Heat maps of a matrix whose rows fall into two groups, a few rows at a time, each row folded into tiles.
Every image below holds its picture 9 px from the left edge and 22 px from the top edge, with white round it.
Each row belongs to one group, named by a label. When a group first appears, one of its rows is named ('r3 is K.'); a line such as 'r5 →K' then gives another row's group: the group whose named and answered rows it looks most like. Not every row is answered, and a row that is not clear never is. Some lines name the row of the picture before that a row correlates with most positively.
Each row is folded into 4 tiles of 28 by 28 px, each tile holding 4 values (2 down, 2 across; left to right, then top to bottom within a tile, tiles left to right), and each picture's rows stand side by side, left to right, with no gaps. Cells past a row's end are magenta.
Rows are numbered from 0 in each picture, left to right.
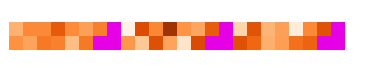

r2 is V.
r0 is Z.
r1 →Z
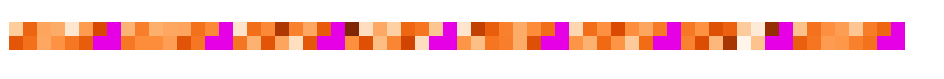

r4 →Z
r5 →Z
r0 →V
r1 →V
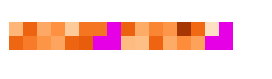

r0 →V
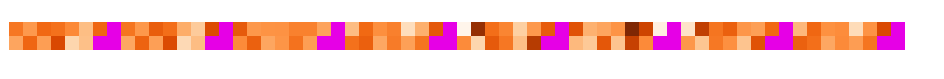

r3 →V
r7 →V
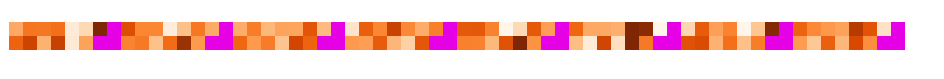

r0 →V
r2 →V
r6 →V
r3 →Z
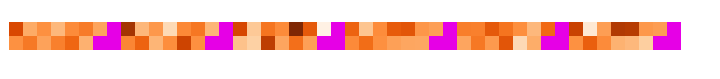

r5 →Z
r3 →Z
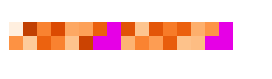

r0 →Z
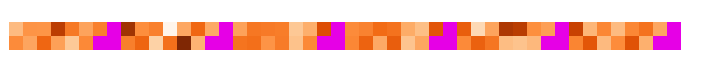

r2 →V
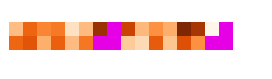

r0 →V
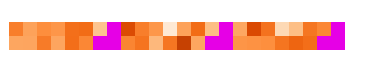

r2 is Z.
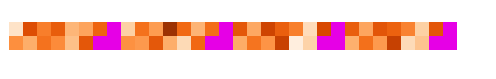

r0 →Z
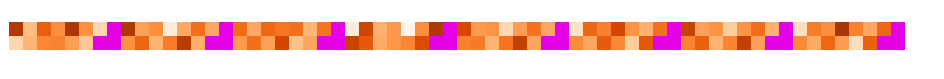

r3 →V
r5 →Z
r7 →Z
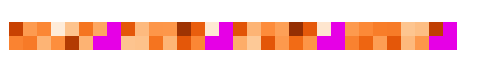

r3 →V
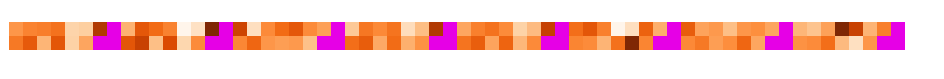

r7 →Z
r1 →V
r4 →V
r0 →V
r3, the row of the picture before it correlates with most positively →3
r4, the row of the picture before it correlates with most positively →3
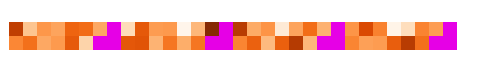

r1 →V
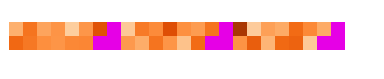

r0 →V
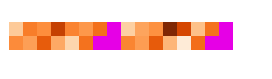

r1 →Z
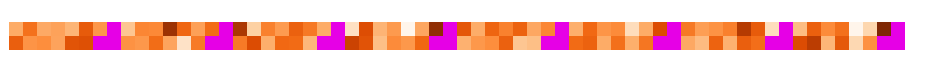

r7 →V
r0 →V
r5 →V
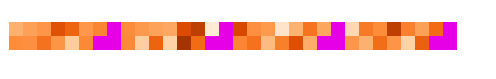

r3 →Z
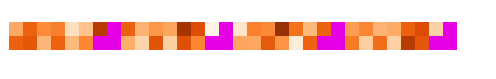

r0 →V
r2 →Z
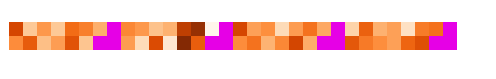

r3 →V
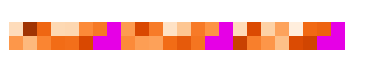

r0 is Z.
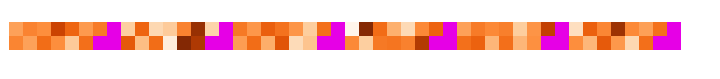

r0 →Z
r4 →V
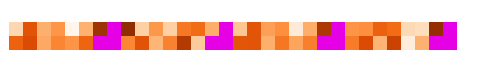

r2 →V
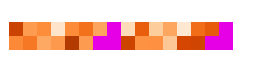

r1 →V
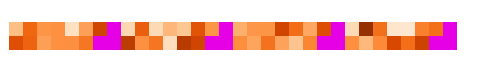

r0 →V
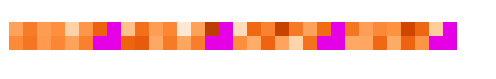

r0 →V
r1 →V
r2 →Z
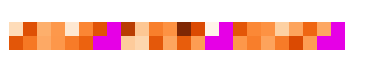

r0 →V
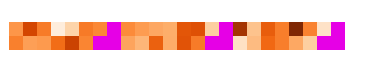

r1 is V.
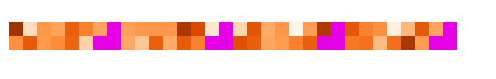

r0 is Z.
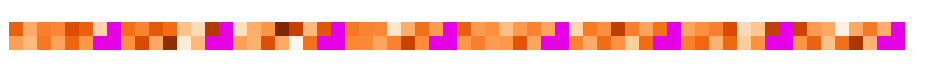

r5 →Z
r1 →V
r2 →Z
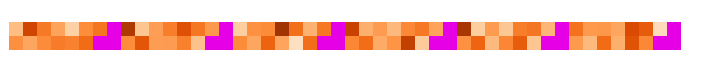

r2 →Z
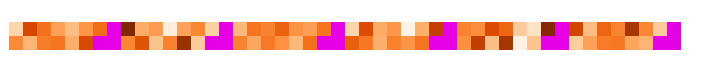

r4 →V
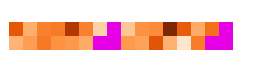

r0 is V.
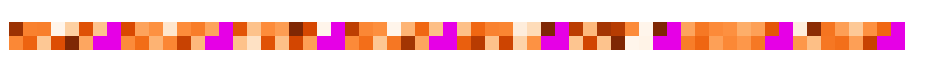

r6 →V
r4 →V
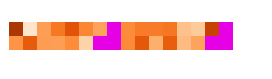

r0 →Z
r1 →V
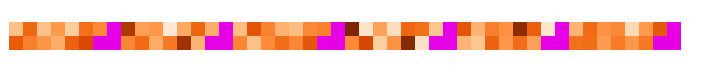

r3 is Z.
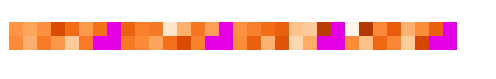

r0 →Z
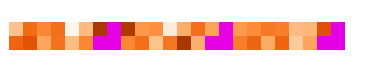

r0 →V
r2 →V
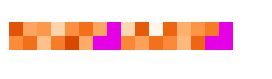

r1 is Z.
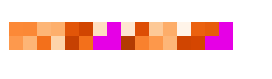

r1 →V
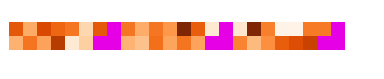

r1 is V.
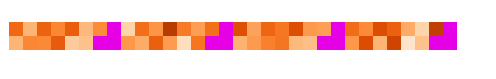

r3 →V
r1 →Z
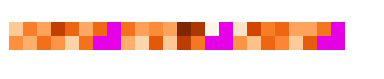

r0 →Z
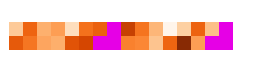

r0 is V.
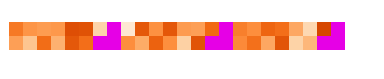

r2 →V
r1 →Z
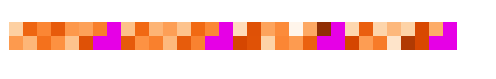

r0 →Z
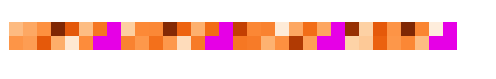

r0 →Z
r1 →Z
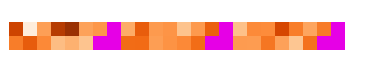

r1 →V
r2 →Z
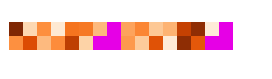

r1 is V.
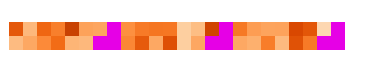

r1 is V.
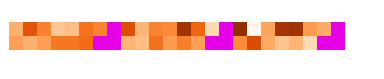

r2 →Z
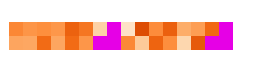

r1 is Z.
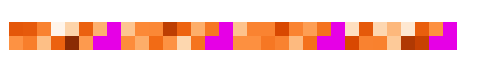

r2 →Z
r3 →V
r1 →Z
